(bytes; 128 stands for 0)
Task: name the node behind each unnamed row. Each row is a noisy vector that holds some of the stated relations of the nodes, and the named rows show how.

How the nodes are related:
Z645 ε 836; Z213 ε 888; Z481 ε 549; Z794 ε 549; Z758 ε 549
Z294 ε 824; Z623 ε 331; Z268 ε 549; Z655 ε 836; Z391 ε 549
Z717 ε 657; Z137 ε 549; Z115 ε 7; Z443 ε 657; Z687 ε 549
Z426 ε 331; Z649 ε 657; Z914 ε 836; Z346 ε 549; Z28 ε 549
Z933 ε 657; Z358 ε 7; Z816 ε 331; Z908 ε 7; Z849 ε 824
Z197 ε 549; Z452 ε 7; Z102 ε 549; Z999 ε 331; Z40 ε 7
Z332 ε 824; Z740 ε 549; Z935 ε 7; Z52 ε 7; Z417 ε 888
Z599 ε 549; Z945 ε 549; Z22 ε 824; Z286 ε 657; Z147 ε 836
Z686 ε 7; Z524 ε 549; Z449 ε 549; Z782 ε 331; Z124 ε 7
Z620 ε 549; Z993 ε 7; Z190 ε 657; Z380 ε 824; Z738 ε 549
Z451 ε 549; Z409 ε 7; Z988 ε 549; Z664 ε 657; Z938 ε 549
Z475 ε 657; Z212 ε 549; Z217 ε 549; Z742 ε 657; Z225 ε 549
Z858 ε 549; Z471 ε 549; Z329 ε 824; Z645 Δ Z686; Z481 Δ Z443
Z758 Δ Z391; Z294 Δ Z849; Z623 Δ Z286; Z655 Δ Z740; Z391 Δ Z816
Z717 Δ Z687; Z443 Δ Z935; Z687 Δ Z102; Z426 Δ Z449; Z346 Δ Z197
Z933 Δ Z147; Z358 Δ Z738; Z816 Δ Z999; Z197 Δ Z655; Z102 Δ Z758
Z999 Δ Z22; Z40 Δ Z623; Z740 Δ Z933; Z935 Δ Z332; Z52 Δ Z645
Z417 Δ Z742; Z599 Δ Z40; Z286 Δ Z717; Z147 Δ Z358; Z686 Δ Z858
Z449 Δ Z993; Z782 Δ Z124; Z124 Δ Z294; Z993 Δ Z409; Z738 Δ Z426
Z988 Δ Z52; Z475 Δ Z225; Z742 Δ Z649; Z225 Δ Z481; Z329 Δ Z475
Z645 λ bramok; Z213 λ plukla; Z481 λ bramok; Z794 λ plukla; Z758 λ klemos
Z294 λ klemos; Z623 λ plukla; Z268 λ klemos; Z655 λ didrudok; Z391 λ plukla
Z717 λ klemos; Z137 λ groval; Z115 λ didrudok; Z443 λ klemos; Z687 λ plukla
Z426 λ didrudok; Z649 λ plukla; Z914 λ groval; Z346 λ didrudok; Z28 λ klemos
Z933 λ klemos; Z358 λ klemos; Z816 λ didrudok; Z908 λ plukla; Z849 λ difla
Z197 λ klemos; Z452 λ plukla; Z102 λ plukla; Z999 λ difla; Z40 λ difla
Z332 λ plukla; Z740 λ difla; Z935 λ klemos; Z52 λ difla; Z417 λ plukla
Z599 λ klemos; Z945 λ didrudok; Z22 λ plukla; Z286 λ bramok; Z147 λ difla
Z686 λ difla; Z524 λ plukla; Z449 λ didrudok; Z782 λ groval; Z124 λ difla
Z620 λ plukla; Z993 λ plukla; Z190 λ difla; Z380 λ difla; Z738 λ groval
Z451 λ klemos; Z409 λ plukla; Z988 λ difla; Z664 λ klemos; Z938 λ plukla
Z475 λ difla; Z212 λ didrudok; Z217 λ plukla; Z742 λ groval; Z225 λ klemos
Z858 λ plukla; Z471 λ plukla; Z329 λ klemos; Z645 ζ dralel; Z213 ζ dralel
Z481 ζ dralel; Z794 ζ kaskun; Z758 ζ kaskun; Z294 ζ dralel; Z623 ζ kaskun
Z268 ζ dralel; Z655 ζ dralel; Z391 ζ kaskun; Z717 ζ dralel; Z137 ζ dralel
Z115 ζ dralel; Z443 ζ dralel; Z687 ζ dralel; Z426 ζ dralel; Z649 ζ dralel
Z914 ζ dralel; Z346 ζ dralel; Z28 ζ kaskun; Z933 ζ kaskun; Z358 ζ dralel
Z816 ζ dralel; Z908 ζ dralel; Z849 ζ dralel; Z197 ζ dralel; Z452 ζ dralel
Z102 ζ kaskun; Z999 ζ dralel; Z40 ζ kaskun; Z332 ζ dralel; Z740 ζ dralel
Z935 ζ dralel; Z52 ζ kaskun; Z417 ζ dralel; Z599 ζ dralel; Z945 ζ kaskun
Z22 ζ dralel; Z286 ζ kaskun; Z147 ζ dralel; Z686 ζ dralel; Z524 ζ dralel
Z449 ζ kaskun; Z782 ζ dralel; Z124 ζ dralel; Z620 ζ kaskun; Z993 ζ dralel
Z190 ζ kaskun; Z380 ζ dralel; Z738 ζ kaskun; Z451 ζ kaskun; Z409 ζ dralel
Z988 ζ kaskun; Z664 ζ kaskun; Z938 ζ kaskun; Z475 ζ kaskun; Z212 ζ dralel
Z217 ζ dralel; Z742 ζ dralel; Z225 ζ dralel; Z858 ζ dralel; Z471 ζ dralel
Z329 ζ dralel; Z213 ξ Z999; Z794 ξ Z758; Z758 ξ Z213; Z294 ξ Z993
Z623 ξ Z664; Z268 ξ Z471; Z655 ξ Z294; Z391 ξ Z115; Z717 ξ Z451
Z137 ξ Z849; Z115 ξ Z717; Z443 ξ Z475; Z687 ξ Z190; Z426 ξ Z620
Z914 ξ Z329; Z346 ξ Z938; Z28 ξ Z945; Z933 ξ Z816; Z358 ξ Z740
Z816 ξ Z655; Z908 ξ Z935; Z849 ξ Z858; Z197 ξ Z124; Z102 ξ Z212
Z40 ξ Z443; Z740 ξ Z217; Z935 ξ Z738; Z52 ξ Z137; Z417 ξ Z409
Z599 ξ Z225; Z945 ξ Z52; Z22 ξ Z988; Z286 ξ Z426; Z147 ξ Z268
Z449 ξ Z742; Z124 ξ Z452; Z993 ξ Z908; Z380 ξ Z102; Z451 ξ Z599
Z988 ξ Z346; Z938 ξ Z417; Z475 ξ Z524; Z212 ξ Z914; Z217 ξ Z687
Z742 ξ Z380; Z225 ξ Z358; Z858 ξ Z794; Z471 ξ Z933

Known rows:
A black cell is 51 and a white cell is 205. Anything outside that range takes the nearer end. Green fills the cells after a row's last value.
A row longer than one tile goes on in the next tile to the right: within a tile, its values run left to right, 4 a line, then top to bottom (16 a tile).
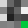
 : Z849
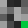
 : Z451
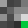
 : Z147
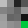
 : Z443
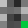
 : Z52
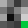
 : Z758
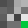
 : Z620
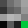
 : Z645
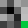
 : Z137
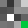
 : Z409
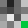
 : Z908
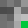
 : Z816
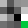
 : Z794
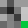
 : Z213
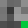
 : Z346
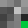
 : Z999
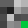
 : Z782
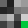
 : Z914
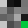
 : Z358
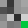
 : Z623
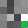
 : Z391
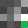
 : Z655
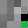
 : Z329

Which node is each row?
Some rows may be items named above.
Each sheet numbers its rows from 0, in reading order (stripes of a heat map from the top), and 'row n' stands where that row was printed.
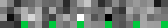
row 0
Z758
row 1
Z286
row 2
Z471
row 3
Z443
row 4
Z426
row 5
Z933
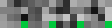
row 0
Z443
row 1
Z816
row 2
Z914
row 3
Z213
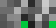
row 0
Z686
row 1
Z738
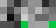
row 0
Z758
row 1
Z933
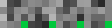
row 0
Z380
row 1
Z945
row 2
Z115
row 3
Z40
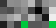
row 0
Z481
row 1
Z858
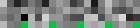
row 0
Z717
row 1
Z294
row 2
Z475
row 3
Z22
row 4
Z742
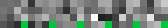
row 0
Z449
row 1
Z481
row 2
Z417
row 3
Z649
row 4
Z524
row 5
Z332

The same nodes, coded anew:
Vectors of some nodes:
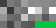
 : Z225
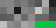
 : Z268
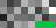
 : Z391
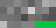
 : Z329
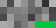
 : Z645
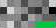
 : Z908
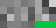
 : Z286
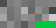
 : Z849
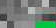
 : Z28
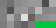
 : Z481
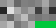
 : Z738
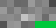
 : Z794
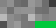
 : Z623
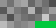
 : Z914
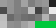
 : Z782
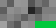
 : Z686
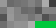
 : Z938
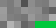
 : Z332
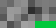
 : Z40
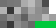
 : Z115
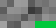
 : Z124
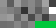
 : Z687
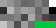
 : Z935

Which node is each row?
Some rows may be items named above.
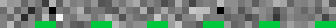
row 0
Z655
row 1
Z999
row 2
Z914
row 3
Z294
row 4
Z443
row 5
Z858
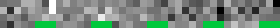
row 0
Z115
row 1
Z742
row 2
Z623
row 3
Z933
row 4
Z471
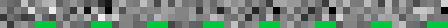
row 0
Z717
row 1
Z147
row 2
Z426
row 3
Z475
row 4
Z655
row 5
Z655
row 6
Z426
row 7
Z294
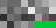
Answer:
Z717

